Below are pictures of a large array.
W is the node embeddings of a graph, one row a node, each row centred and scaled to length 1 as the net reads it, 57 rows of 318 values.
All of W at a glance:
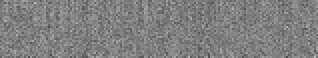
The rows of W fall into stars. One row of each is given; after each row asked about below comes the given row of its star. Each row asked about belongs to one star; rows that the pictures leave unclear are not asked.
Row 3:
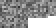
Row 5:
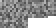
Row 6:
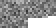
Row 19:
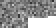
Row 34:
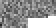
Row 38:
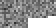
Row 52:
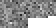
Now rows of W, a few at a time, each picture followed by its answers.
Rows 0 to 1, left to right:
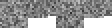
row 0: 6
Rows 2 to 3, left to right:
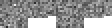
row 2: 3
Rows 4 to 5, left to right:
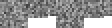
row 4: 19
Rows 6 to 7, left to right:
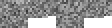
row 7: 3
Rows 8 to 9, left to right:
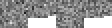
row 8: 52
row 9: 3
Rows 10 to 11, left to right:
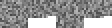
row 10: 6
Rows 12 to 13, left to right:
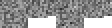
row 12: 38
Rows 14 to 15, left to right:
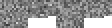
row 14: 5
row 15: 52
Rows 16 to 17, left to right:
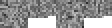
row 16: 3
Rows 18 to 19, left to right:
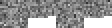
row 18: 3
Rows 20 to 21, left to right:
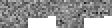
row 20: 6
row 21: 3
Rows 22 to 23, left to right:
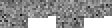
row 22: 52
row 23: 5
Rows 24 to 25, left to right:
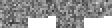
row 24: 38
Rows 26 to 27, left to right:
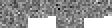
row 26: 38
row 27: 6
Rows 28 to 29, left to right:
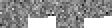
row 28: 34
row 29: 19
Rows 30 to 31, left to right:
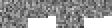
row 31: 38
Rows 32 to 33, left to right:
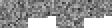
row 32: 5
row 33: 19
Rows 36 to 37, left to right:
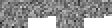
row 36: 19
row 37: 52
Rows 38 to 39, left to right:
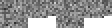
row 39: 52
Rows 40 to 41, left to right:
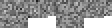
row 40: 6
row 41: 3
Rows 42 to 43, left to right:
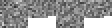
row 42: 38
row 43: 34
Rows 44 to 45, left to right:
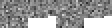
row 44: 19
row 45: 38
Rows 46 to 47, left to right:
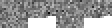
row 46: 3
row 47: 34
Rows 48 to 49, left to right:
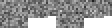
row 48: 19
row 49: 38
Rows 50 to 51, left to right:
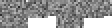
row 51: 34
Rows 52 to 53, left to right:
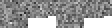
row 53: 38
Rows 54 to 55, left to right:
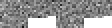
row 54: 6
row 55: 38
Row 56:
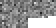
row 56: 3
